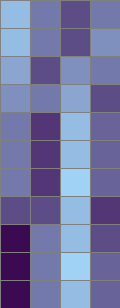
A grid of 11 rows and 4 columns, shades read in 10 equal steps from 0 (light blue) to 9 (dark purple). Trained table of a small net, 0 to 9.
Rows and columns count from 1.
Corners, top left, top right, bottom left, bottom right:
1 4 9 5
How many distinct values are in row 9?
4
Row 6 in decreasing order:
7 5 4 1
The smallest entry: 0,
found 2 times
